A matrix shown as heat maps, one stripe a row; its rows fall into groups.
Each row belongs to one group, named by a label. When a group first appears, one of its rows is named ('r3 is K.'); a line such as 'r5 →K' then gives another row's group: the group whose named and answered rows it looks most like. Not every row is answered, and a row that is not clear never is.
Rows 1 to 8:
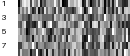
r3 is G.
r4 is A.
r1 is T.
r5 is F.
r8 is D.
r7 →T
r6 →F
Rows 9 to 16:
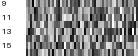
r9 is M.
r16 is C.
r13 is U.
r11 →G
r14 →G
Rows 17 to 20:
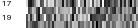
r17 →U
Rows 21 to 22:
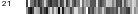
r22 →U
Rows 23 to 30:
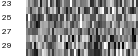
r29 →C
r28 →T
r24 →M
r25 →D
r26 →G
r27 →C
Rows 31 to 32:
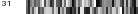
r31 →T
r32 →M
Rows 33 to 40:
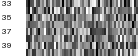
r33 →U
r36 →C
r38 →C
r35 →U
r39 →T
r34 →A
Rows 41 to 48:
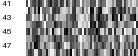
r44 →F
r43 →T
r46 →F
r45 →C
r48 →M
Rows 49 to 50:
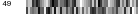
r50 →D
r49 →F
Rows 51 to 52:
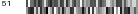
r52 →U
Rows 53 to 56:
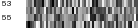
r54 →G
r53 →A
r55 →F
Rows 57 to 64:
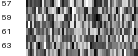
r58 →M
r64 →M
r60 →A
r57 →A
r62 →C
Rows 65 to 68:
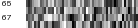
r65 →U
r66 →A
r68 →T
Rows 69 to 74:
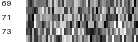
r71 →U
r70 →C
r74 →G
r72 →M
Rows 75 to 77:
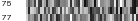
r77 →F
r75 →M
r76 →T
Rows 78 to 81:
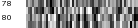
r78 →D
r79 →A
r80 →M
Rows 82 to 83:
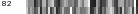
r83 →F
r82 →F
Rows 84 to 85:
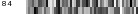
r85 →F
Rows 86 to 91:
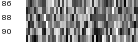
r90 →A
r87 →A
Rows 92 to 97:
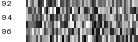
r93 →M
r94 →F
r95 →A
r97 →A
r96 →T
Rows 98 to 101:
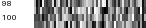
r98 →U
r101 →M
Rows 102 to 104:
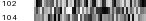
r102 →M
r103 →C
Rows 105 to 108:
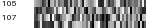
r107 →C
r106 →M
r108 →A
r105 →F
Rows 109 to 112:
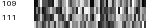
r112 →F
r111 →A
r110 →A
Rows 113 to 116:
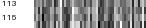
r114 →G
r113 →D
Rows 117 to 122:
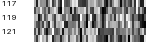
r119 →M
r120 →M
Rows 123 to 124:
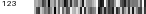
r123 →F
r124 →G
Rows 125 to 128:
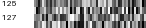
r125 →U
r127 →T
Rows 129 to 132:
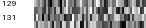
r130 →C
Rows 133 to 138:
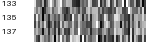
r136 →D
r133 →M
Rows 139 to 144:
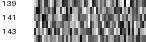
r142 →T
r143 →D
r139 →M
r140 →U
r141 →G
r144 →U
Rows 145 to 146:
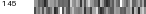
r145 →G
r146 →D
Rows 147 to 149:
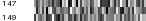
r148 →T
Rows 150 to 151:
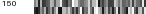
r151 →A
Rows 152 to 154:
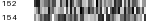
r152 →U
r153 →U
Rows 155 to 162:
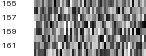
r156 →C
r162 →C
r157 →F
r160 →F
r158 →M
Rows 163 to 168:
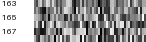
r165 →F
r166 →M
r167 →C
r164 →C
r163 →C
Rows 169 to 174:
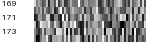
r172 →T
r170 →D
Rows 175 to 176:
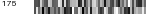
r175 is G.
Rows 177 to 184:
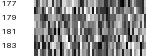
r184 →C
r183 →C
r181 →D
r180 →F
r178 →C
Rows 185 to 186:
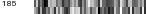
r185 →G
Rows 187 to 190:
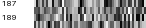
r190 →D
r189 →U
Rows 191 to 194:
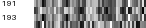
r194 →U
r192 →T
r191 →F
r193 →F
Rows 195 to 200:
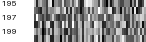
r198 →A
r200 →A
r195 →T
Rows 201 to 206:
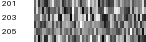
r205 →U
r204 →C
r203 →A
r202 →D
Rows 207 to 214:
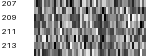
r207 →U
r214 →A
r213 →D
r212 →M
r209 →C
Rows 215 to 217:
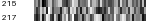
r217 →A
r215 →G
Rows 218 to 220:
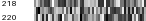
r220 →T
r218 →F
